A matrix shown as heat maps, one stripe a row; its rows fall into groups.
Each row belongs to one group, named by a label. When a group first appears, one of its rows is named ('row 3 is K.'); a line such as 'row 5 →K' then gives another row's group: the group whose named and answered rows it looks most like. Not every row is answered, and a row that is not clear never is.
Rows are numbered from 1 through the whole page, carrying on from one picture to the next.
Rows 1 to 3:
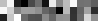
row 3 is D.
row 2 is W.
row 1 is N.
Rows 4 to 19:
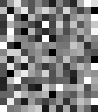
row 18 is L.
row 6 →L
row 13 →L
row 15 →D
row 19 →W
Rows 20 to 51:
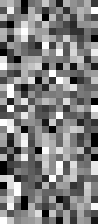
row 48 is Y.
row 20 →Y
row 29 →W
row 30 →N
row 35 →L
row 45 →N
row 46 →D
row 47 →D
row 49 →L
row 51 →W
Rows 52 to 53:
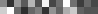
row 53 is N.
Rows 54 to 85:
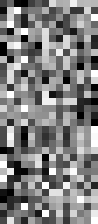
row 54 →N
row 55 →D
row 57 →Y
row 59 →Y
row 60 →D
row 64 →L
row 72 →L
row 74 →L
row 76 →W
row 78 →N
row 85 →L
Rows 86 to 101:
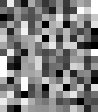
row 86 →L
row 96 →W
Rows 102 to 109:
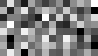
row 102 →L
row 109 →Y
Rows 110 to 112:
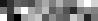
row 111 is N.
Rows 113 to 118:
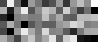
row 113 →L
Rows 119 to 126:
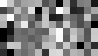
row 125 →D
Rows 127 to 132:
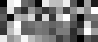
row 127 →D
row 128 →L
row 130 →D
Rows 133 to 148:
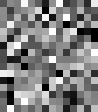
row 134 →W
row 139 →D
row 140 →L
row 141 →N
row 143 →W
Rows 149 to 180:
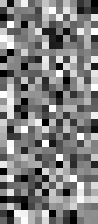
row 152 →Y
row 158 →Y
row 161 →L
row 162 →W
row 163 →Y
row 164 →N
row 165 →L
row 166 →W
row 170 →Y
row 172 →W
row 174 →N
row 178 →N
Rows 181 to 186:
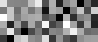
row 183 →W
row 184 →Y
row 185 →N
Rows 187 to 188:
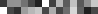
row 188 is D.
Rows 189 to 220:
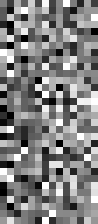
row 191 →L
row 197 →N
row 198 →Y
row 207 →N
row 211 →D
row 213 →W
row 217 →L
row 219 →N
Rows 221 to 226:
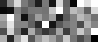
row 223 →Y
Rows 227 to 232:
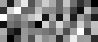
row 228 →D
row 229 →W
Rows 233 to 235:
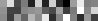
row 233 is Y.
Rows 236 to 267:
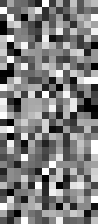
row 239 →D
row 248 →W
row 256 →L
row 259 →N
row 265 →W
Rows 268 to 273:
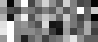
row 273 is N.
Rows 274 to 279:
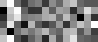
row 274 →N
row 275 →D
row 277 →L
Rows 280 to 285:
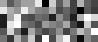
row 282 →D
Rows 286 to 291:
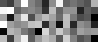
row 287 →N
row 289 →W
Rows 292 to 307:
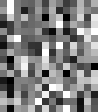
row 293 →Y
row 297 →D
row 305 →Y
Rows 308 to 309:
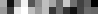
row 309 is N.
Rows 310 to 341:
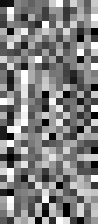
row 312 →L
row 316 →L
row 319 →L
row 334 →N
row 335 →L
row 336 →Y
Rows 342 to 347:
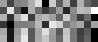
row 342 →W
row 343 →L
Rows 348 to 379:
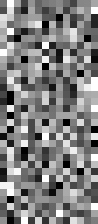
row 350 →W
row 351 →W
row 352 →N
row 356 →Y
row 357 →W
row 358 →D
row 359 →L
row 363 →L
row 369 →N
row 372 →D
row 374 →W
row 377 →L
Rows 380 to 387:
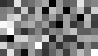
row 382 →D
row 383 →W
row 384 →N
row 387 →L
